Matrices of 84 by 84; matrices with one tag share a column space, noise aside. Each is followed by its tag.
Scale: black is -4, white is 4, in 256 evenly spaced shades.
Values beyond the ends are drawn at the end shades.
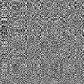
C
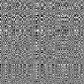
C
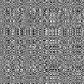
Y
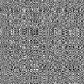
Y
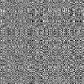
Y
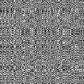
Y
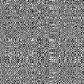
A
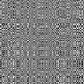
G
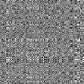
A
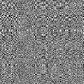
C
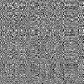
C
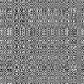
Y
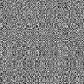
G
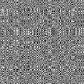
Y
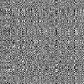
Y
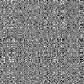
A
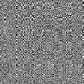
C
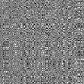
G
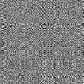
G
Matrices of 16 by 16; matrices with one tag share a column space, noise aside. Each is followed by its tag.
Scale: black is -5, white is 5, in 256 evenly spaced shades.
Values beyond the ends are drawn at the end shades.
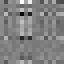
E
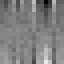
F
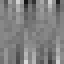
F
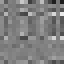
E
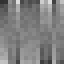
F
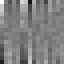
F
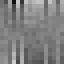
F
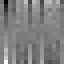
F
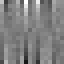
F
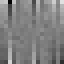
F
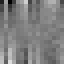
F
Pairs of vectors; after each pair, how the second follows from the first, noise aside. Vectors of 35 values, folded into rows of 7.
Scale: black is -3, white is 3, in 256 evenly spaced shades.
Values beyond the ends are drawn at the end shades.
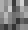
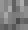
shrunk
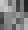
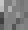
partly zeroed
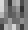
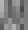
shrunk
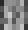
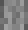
shrunk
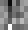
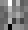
negated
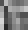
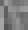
shrunk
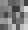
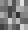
shuffled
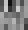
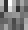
negated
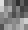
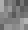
shrunk
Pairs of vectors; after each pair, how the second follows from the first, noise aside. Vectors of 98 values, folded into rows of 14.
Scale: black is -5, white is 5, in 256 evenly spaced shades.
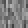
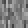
copied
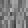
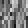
scaled up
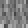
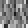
scaled up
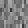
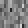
copied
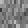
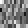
scaled up
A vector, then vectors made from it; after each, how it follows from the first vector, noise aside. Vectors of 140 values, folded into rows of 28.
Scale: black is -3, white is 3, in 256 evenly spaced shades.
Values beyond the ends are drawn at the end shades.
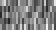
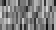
negated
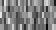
sign-scrambled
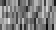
negated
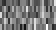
sign-scrambled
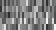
wrapped around
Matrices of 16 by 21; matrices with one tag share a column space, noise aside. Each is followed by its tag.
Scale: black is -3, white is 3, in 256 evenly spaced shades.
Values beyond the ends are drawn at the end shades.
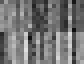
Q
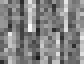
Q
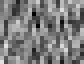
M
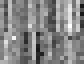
Q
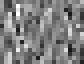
M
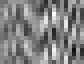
M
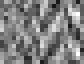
M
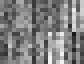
Q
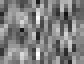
M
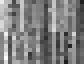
Q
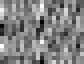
M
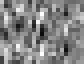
M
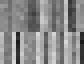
Q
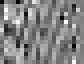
M
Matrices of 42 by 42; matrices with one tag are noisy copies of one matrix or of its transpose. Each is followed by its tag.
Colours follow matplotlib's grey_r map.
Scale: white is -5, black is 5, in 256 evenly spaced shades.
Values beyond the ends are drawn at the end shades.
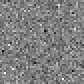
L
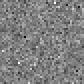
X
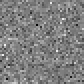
X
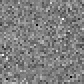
X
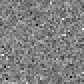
X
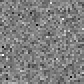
X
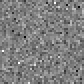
X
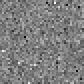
X
